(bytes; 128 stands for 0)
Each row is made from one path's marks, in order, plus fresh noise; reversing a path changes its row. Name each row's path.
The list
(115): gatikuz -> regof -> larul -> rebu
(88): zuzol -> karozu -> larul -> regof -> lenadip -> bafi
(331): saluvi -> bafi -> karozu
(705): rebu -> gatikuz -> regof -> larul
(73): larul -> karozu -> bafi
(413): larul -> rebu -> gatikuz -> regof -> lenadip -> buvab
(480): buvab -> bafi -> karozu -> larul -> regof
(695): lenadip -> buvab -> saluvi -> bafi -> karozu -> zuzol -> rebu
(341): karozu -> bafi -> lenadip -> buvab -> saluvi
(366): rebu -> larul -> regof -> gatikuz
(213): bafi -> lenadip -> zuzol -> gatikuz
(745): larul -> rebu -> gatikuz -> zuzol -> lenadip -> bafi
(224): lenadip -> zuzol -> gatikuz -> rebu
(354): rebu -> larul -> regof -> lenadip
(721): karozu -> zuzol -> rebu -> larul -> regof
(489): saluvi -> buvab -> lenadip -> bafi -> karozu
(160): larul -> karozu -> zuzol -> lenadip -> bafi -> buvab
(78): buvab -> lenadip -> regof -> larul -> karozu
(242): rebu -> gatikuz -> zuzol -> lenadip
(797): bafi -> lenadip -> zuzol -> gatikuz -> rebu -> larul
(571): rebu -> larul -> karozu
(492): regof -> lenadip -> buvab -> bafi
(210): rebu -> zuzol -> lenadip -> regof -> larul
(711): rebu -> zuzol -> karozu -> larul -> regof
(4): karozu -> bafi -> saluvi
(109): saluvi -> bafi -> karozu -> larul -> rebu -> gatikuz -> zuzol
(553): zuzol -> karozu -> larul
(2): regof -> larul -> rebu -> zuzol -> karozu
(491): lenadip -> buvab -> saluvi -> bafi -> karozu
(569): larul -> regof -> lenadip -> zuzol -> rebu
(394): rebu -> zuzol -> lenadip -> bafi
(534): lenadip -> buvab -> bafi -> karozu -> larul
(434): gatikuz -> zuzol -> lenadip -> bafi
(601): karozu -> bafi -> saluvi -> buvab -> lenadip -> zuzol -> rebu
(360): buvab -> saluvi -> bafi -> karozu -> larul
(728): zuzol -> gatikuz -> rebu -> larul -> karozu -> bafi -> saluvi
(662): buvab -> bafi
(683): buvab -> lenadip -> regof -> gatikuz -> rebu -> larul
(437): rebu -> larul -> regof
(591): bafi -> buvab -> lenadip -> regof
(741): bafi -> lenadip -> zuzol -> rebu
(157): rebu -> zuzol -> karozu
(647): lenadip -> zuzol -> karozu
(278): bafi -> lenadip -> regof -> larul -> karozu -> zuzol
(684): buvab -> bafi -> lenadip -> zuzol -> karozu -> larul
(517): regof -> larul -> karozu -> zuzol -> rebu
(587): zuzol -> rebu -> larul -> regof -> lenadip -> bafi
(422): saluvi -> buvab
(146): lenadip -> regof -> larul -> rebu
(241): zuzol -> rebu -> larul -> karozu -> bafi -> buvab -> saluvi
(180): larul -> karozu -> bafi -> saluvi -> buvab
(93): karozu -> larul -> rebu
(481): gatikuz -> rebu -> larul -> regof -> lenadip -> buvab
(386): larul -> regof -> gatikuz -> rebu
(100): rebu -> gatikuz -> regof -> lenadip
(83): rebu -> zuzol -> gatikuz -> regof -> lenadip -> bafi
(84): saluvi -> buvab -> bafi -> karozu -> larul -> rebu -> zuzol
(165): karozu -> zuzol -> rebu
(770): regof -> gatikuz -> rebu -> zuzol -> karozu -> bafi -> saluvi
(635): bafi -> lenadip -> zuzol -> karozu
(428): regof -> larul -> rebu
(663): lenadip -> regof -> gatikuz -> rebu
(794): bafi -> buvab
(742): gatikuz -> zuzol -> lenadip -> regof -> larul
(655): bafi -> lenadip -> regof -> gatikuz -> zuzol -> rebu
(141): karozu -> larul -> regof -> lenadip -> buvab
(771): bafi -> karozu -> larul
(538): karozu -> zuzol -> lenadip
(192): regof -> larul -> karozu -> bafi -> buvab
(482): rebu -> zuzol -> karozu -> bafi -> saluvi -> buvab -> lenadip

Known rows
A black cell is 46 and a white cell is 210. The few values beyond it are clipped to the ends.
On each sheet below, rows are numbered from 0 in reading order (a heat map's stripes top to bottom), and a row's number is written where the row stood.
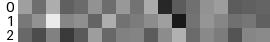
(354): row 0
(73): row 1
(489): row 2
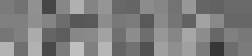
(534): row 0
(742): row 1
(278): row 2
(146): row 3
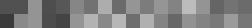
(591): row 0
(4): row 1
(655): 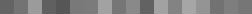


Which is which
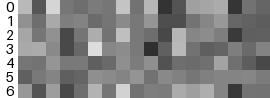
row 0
(428)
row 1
(413)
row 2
(663)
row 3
(647)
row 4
(481)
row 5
(601)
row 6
(492)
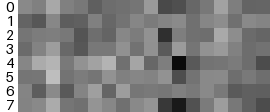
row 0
(745)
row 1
(84)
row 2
(83)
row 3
(797)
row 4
(93)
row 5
(180)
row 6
(683)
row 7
(571)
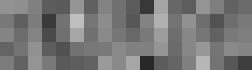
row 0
(224)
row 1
(491)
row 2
(695)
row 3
(109)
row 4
(705)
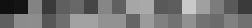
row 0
(662)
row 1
(341)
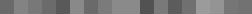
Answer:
(482)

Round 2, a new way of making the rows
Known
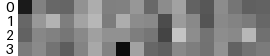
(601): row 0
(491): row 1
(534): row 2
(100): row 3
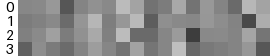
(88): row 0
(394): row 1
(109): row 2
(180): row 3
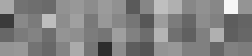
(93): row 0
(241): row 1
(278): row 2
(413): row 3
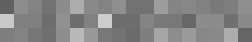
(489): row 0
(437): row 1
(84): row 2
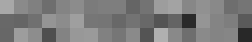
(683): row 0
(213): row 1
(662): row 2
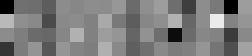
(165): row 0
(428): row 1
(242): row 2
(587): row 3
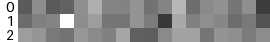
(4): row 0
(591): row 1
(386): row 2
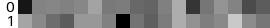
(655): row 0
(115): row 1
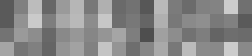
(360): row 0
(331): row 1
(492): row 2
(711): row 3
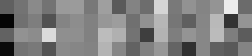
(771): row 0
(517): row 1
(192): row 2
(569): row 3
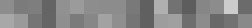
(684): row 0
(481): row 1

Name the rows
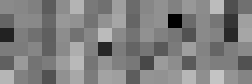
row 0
(210)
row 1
(434)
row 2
(721)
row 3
(83)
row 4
(341)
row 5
(2)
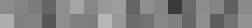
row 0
(745)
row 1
(354)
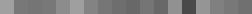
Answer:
(797)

